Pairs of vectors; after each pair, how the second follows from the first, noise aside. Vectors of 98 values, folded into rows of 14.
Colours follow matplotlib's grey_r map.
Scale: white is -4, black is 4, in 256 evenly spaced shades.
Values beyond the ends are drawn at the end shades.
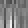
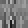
sign-scrambled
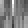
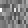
shuffled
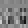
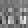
negated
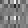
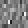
shuffled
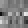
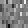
shuffled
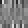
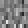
shuffled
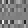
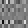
negated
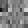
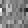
sign-scrambled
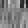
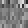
sign-scrambled
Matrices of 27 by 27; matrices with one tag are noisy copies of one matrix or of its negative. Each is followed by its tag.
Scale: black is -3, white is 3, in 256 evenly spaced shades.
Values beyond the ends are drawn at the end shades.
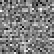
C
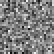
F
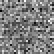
C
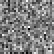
F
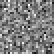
F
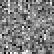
F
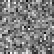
F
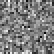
F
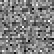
C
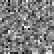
F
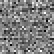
C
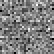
C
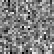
F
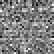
C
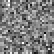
F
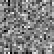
F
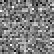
C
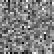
F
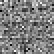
C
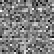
C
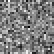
F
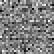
C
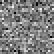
C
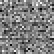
C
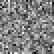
F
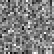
F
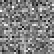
C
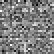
C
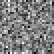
F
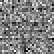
C
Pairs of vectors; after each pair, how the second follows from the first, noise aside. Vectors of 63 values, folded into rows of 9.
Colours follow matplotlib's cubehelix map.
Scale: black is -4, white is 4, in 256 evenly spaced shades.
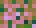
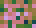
copied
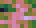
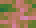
shrunk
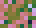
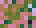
copied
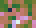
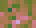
shrunk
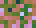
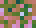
copied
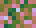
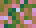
copied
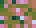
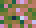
copied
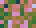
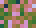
copied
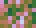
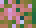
sign-scrambled
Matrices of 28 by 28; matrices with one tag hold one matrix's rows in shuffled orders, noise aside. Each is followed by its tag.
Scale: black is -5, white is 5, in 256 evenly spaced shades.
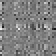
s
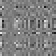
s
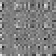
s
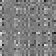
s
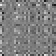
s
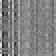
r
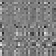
s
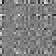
s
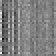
r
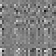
s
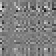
s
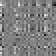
s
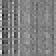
r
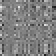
s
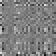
s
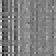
r
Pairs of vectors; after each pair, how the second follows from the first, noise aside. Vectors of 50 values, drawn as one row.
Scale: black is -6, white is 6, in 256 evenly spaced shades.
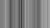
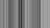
copied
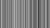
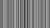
shuffled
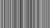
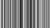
scaled up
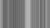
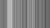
wrapped around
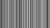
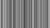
shuffled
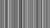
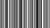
scaled up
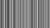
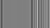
partly zeroed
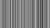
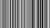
scaled up
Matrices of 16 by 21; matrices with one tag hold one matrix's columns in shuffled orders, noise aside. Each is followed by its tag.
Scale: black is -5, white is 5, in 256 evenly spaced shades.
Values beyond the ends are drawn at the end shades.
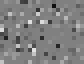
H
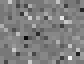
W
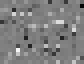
H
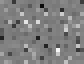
H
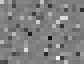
W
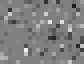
H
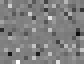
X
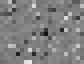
X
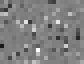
H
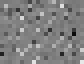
X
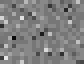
W
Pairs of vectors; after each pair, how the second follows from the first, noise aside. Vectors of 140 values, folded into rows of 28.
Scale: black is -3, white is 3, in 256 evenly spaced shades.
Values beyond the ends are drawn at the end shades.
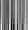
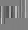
partly zeroed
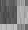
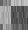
reversed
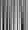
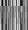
wrapped around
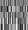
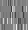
partly zeroed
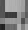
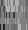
partly zeroed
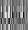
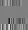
partly zeroed
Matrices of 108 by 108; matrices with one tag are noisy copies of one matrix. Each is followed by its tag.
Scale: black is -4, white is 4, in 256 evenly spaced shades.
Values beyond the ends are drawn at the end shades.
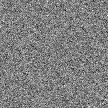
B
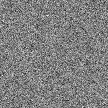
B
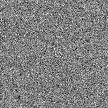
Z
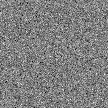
Z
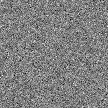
B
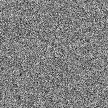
Z
